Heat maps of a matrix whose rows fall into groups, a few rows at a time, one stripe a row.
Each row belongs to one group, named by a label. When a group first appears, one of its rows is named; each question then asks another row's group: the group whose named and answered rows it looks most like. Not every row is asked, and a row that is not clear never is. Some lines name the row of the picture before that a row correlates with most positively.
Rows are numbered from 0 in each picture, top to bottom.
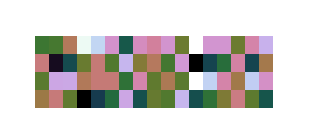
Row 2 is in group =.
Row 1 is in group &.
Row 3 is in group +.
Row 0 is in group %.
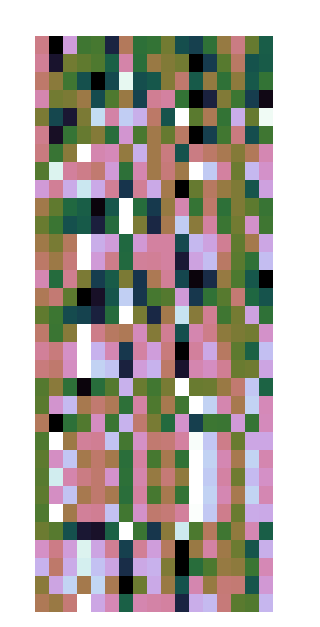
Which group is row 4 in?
&
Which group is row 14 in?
+
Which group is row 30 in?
%
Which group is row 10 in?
+
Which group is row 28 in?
%
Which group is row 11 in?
%
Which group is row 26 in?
=
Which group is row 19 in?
+
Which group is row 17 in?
%
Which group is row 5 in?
&
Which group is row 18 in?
%
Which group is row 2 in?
+
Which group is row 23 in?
=
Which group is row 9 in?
+
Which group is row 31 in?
%
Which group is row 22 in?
=
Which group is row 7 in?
=
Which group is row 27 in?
+
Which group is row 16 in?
%
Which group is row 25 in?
=
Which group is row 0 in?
&
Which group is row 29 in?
%
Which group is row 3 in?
&
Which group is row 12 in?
%
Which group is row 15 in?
+
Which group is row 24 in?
=
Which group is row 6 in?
%
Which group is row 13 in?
&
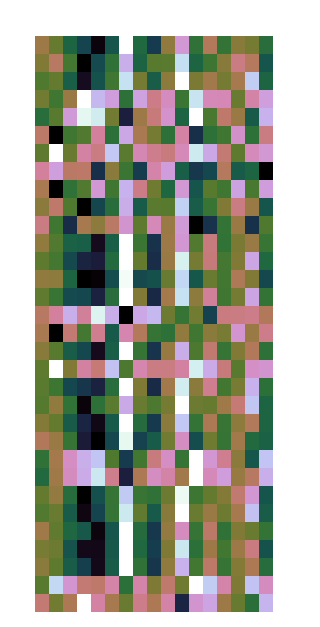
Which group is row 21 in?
+
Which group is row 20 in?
+
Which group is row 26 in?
+
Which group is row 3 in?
%
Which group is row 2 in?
+
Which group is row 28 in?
+
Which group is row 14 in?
+
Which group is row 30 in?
=
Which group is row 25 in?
+
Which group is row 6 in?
=
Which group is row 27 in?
+
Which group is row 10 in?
&
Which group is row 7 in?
&
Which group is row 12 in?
+
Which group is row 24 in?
%
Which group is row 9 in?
+
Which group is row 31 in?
%
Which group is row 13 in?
+
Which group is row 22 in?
+
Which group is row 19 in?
+
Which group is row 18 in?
=
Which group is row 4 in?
%
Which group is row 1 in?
+
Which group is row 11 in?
+
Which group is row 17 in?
+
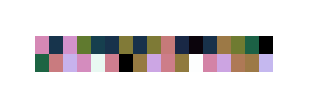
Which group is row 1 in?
%
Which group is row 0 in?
&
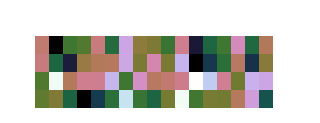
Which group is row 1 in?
&
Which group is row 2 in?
=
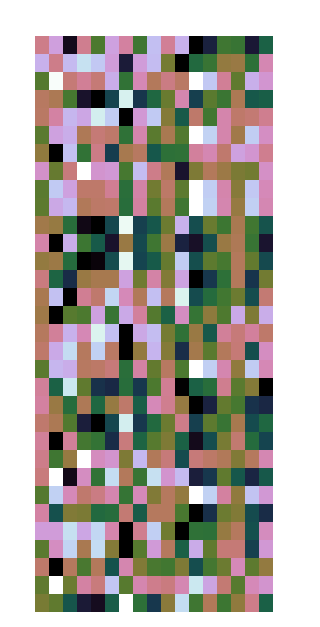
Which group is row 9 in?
=
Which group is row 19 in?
&
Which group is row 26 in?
&
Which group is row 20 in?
&
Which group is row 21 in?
+
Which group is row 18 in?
=
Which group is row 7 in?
%
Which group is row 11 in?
&
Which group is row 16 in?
%
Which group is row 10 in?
+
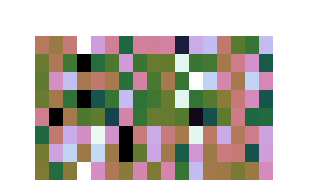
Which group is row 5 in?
%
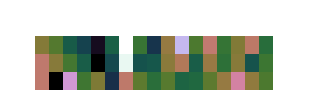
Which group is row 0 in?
+
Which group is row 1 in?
+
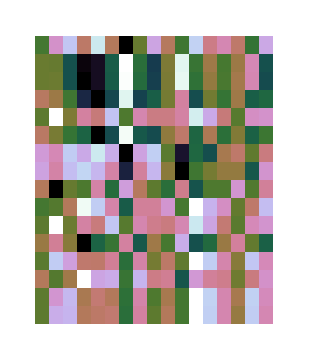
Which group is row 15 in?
=
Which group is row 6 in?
%
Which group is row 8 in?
&
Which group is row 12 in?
=
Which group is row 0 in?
%
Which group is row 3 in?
+
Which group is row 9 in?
%
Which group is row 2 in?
+
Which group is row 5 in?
+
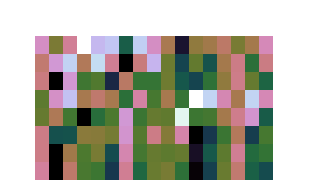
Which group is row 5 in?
&
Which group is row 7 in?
&
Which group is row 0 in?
%
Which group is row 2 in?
&
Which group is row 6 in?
&
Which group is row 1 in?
%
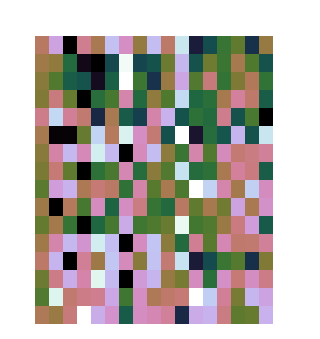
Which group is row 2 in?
+
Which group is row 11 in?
%
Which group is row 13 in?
%
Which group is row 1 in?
+
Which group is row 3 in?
+
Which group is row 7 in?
+
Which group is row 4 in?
&
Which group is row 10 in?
+
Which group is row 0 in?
&
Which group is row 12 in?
&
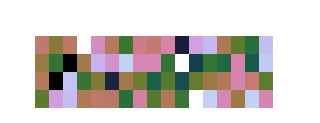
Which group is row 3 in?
=
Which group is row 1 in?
&
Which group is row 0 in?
%
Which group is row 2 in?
&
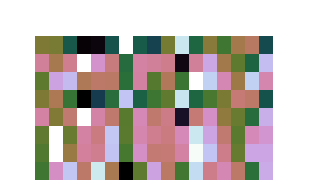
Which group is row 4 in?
%
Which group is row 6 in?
=
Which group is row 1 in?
%
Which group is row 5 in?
=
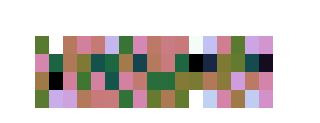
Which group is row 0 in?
=
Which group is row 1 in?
&
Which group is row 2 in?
&
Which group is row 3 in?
=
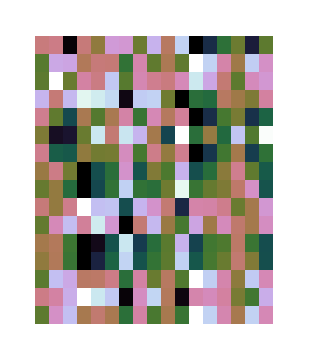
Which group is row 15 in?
=
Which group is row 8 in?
+
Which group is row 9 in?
%
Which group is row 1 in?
=
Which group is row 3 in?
%
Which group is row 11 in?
+
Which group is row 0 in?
&
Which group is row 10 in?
%
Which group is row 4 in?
&
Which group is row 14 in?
%
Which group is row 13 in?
=
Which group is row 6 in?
&
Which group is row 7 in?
+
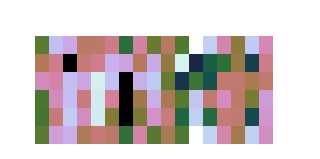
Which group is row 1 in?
&
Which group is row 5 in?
=
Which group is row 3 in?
%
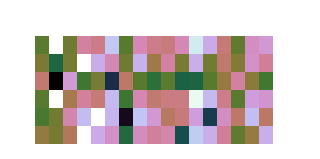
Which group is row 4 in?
%
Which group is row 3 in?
=
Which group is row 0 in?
=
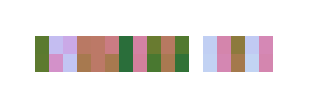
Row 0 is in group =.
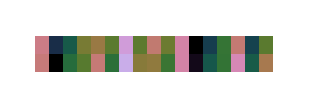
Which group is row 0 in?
&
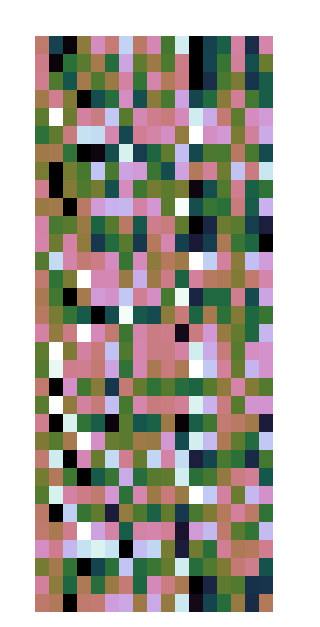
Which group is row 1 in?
&
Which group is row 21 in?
&
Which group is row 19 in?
&
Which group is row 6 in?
+
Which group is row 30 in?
&
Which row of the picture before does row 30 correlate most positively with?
0
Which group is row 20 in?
=
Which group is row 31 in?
&
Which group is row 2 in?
&
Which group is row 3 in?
+
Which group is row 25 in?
=
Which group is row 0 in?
&
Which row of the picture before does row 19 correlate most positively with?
1
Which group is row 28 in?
%
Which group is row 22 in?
%
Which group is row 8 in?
&
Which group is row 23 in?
&
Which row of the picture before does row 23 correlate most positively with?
0
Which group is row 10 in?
&
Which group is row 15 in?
+
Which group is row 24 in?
+
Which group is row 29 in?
+
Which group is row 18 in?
=
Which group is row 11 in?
&
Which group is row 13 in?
%
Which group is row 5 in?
%
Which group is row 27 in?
%
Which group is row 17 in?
=
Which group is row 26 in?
&
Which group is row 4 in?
=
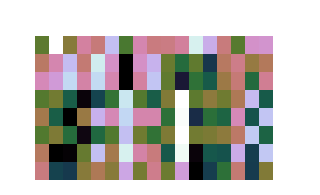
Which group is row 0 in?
=
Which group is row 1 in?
%
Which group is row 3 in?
+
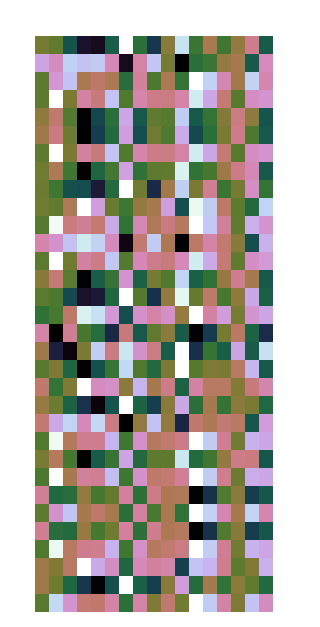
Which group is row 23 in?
+
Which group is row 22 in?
=
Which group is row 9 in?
%
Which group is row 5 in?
+
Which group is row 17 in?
&
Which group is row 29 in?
%
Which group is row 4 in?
+
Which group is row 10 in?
=
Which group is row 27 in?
&
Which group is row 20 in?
+
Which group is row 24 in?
=
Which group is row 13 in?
+
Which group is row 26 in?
=
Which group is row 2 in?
=
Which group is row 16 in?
&
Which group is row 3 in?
=
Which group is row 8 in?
+
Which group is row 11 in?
%
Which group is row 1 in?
%
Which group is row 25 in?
&
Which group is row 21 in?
%
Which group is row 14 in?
+
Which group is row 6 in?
=
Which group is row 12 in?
=
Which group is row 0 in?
+
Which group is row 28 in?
=
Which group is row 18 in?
+
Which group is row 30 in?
+
